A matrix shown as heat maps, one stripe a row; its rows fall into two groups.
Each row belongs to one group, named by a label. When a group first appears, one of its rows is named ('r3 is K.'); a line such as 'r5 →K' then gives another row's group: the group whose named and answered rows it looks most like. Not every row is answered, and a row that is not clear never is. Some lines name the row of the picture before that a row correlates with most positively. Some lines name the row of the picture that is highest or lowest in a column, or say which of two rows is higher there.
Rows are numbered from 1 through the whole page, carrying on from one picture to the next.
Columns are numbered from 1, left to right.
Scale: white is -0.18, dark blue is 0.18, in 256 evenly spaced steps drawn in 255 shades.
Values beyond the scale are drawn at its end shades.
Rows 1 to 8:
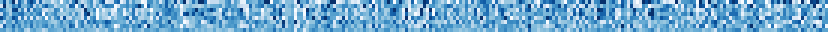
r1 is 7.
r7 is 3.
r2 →3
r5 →7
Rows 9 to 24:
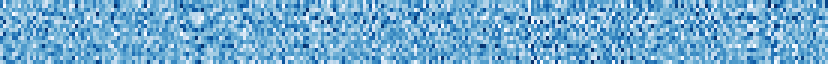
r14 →3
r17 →3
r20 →7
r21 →3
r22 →7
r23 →3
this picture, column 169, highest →13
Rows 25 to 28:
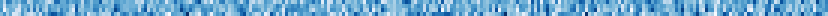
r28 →7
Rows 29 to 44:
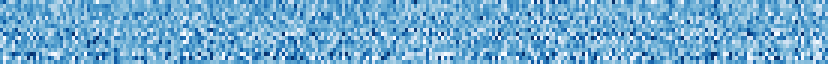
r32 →3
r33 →7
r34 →3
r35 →7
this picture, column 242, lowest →42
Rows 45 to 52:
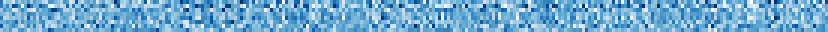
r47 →7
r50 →7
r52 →7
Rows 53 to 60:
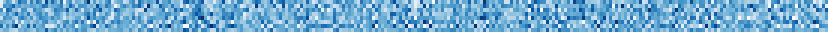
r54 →3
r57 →7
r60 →7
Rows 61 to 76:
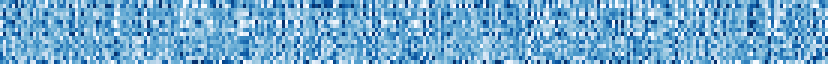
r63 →3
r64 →3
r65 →3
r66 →3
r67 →3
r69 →3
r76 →7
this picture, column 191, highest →61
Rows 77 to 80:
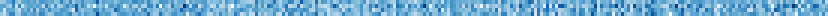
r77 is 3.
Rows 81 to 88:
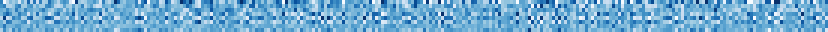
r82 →3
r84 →3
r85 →3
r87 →3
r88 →3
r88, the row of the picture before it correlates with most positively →77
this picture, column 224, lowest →86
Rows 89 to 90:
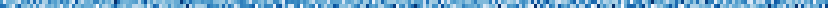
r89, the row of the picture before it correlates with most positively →81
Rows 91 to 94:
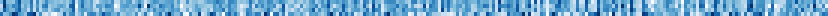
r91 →3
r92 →3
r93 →3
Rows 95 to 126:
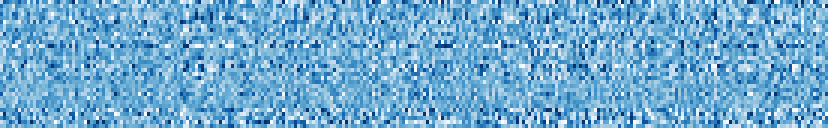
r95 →3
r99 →7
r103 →3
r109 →7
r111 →7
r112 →7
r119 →7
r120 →7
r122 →7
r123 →3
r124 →3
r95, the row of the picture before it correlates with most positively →93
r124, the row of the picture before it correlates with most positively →93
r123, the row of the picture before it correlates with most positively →92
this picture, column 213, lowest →125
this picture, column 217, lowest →123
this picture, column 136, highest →122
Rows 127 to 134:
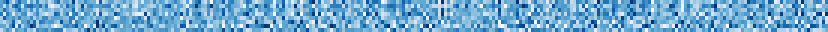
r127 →3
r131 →3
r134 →7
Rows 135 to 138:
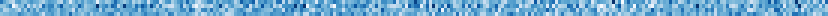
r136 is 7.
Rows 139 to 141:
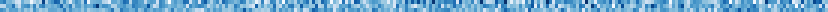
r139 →7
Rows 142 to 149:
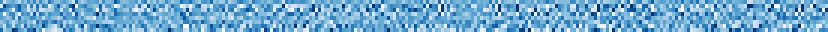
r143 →3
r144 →3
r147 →7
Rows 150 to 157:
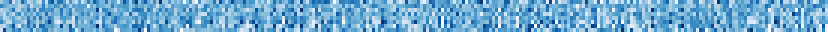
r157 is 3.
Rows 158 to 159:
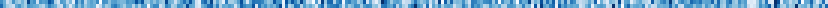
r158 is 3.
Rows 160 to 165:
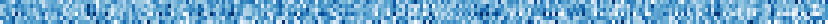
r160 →3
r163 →7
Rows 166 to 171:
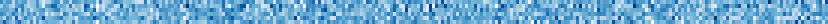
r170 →7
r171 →3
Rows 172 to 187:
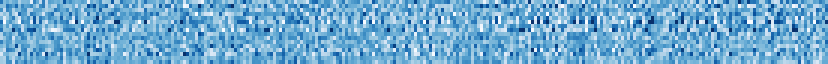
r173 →7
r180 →7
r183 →7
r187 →7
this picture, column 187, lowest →177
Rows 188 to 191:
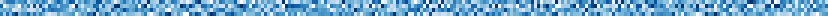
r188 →3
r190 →7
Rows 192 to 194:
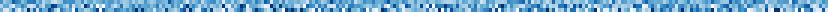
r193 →7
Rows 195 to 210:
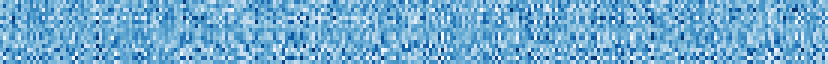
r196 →3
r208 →3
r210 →3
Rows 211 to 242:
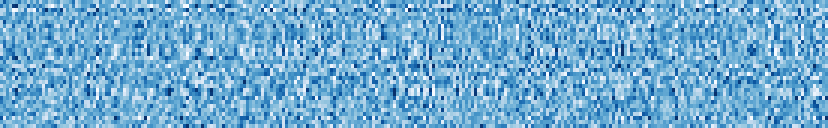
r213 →7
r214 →7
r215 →3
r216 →3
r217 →3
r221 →7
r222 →3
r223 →3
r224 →3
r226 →3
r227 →7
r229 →7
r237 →7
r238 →3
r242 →7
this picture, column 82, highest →231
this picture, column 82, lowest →212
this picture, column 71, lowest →223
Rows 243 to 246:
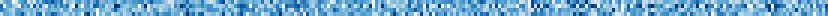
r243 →7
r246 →7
